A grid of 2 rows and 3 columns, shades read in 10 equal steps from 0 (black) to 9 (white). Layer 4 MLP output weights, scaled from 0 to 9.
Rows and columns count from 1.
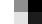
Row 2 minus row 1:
0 3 1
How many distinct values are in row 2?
3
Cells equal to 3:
0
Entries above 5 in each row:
1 2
